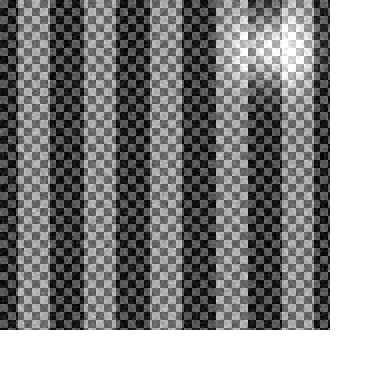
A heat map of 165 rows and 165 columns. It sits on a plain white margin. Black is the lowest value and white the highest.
Bumps: one, in the top right. Ninth with the highest average: top right. Stripes: upright, repeating 5 times.
